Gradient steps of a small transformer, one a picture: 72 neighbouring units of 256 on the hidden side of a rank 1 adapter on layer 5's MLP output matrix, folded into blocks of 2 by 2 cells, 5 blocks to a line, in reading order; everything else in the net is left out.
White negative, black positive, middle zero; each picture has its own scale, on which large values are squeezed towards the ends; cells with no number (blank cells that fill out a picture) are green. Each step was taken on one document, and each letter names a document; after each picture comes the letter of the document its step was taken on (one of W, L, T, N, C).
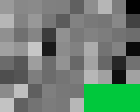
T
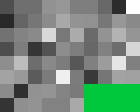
T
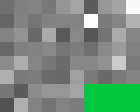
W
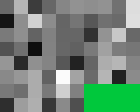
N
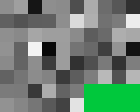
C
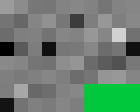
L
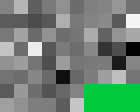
C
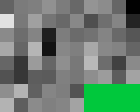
T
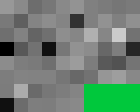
L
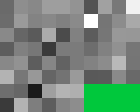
W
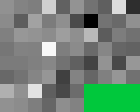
W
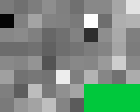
W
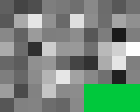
C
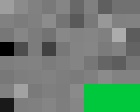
L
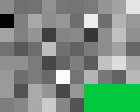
W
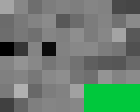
L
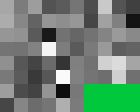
W
